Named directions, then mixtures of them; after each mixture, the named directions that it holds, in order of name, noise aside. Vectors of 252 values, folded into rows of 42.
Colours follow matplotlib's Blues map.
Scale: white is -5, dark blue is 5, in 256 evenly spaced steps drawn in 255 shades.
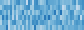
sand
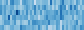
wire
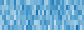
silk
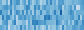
sand, wire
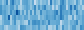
wire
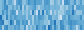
silk, wire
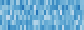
sand, silk, wire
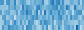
silk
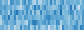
sand, wire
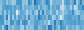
sand, silk, wire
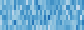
sand, silk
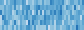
sand, silk, wire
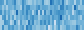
silk, wire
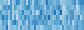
sand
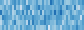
sand, silk, wire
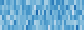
silk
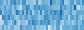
sand, silk, wire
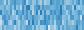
sand, silk, wire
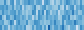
silk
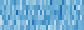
sand, silk, wire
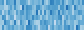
silk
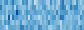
sand, wire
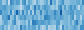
sand, wire
